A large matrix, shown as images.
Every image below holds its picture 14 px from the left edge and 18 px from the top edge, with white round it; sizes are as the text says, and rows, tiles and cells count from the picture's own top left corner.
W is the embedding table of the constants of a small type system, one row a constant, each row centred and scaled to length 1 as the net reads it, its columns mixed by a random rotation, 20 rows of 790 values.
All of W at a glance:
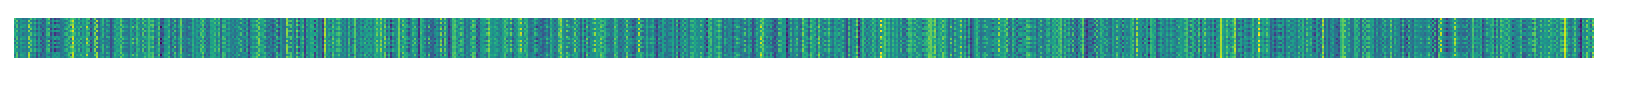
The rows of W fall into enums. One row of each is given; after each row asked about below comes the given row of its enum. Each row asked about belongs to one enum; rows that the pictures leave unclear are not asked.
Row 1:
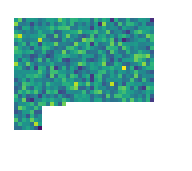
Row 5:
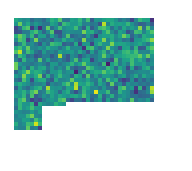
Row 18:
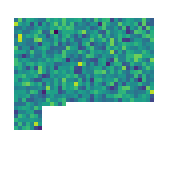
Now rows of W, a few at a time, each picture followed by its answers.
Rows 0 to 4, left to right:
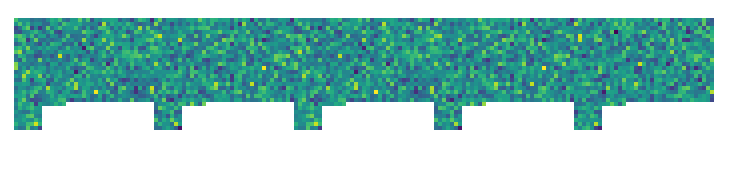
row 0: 5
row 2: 5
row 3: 1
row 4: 18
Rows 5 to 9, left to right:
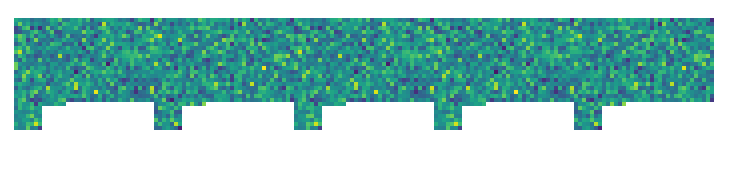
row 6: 1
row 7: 5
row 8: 5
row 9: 1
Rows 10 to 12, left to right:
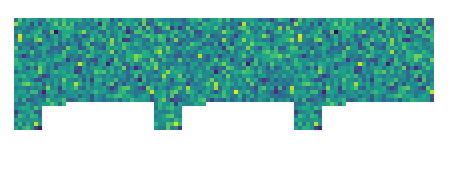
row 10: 18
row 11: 5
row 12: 18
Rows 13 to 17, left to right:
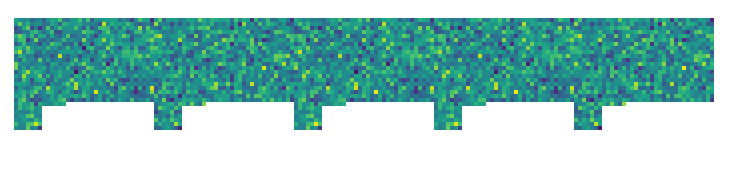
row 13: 5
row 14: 1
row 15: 5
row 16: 5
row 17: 1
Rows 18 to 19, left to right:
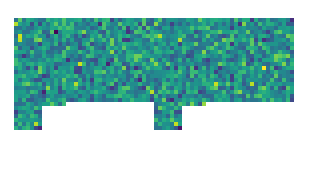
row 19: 1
